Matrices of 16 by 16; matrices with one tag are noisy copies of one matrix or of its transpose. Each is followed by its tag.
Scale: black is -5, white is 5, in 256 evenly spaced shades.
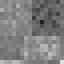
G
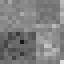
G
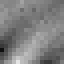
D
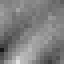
D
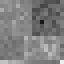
G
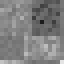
G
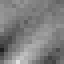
D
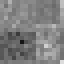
G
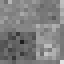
G
